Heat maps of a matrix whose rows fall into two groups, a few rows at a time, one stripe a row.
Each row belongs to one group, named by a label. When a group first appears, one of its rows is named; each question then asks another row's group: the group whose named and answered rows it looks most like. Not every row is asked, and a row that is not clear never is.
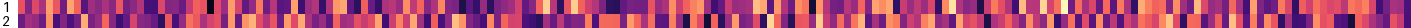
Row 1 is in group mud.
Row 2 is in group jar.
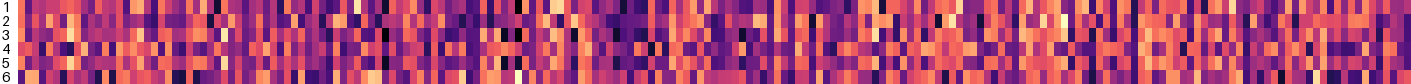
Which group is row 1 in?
mud
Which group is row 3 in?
mud
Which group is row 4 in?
jar
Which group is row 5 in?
mud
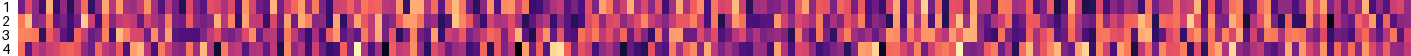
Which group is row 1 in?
jar
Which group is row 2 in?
jar
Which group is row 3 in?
jar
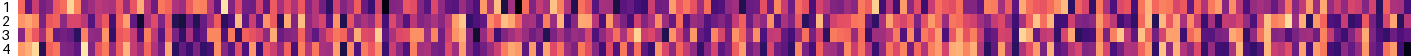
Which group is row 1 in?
mud
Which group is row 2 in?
jar
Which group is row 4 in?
jar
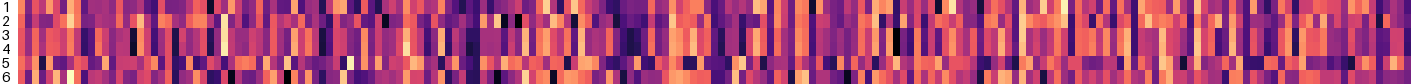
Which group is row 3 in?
mud
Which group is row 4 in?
mud
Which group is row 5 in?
jar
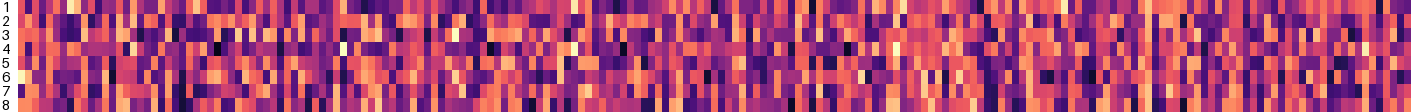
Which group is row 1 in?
mud
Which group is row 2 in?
jar
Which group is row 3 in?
jar
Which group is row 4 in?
mud
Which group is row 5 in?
jar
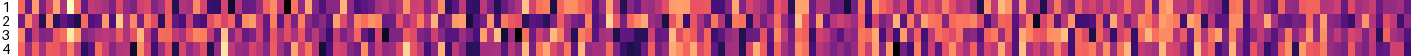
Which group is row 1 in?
mud
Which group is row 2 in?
jar
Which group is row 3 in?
mud
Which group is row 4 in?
mud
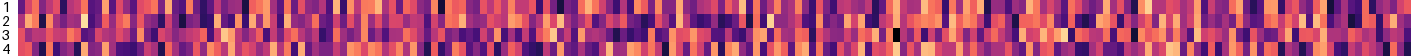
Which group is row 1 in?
jar
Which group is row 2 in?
jar
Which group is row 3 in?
mud
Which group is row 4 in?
jar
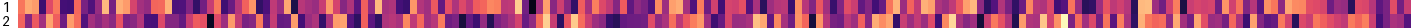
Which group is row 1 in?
jar
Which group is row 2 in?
mud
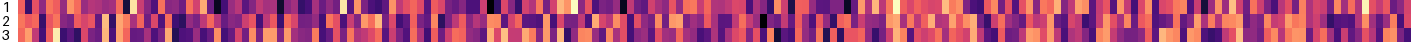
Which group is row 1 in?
mud
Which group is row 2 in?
jar
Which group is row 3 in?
jar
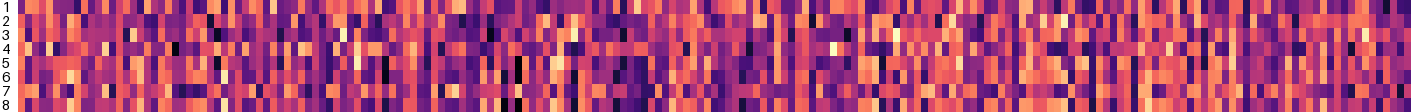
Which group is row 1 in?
jar
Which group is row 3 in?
mud
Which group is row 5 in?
mud
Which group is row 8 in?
mud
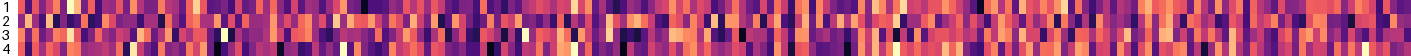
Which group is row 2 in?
jar
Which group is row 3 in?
mud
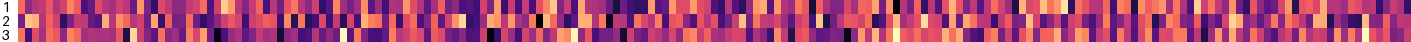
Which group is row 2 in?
jar
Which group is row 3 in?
mud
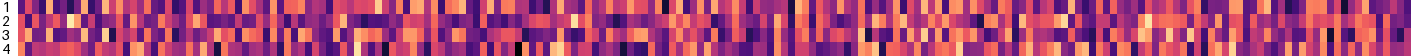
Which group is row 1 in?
jar
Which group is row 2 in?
mud
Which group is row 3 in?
jar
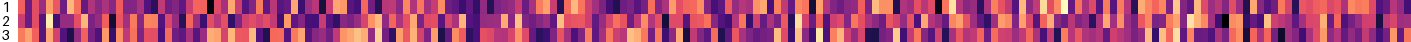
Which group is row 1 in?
mud
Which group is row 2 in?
jar
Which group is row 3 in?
jar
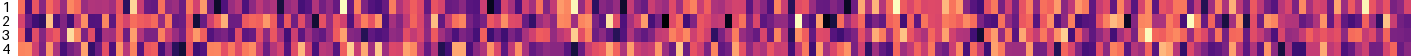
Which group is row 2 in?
jar
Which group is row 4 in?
jar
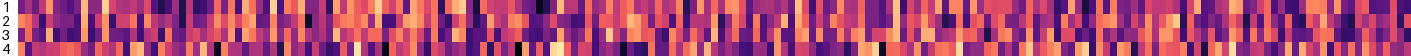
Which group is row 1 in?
jar
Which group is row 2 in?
jar
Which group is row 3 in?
jar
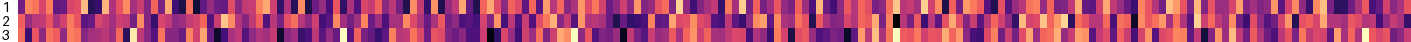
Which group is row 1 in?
jar
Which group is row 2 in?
mud
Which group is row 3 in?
mud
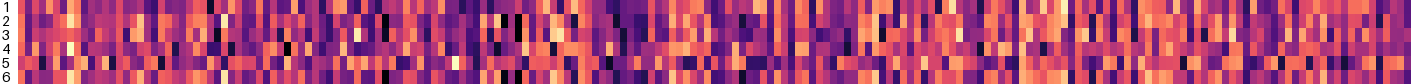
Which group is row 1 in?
mud
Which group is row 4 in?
mud
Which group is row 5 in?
jar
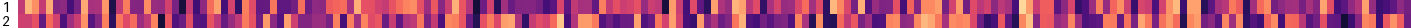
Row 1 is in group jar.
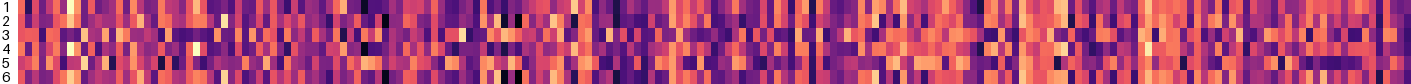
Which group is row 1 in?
mud
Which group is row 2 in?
mud
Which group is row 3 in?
jar
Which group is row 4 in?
mud
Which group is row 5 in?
jar
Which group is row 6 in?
mud
